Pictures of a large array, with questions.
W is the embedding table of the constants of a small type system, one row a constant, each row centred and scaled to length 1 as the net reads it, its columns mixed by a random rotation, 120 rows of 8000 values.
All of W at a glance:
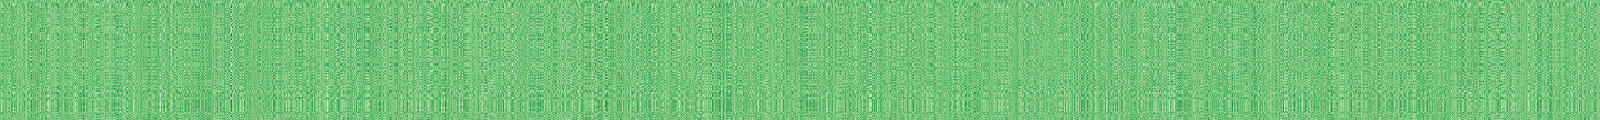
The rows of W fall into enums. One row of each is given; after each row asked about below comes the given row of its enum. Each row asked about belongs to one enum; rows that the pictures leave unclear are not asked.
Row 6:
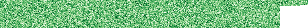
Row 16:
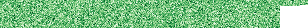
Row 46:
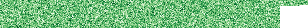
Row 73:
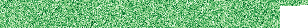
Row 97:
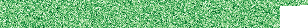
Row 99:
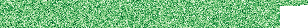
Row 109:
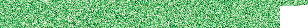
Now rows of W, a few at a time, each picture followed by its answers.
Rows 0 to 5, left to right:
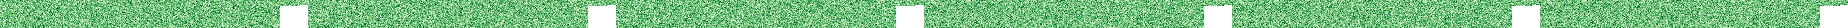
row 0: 97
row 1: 46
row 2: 46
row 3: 99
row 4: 99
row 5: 99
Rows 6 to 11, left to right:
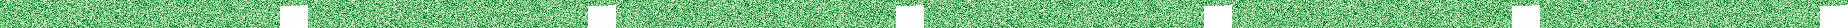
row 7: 6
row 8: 73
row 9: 6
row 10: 73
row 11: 6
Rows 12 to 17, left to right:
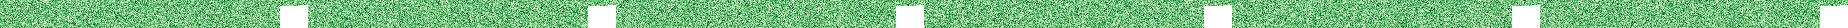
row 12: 109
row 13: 97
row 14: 73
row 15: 46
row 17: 73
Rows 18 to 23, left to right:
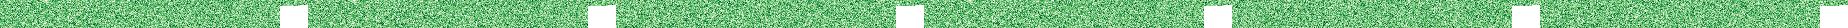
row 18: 109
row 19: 109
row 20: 46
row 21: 109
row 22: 73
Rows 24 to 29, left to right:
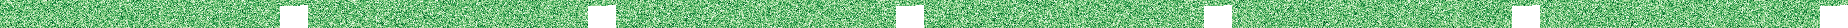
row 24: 99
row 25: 109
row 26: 46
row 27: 46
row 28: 73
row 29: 73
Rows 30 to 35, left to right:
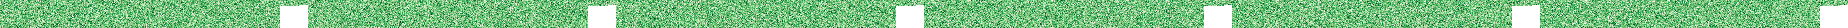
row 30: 46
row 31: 73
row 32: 97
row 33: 99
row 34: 6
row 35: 109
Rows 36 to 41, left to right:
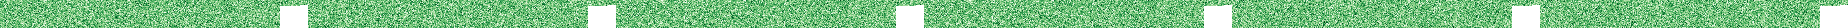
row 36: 6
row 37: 46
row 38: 109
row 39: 109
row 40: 73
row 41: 73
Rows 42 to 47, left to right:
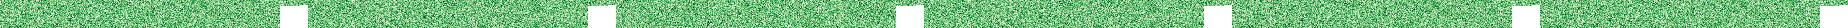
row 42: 46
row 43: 6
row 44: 73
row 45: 6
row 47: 46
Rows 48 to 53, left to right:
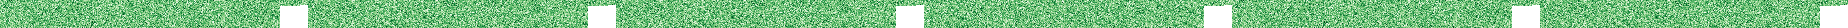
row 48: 73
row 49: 6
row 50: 6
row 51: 97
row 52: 73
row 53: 6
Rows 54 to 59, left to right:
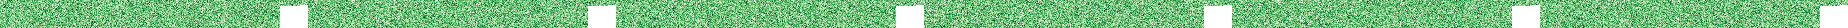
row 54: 73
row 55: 6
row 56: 97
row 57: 46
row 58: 109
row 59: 97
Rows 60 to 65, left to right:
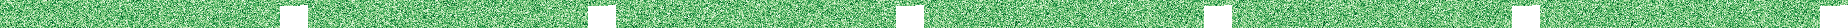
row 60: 99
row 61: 6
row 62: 46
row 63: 73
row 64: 73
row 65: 73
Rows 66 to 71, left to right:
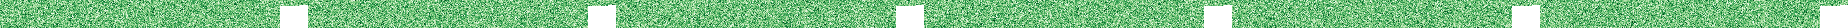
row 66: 46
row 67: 99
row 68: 16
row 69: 46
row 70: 97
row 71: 73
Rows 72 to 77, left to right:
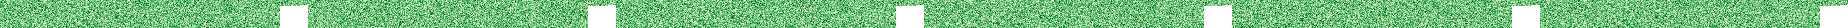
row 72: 6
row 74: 6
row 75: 109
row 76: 46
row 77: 6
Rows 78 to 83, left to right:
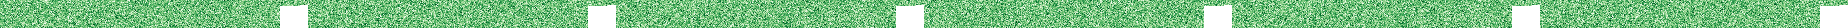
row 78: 109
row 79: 46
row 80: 16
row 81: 73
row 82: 16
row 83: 46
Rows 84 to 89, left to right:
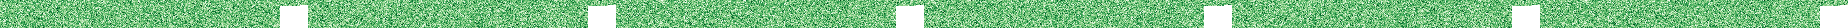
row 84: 97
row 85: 16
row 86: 109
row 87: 99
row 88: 16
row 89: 109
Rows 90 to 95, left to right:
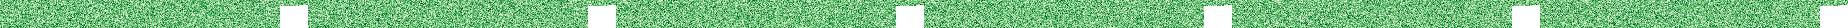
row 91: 46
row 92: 99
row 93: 99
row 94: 109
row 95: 109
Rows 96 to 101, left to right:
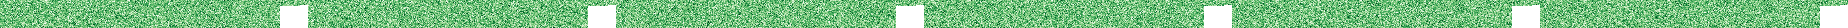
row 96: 109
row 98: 73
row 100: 6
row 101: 6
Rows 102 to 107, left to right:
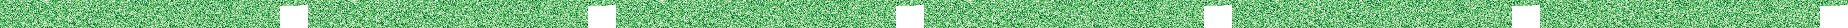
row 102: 109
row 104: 109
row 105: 109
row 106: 6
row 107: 6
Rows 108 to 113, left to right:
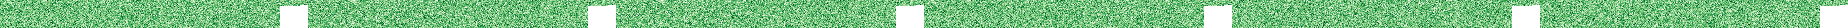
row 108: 99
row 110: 109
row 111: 99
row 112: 73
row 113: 16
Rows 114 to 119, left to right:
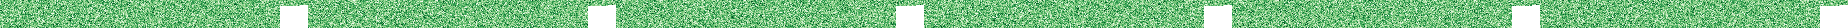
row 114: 46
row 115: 109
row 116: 6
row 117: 46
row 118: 99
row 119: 46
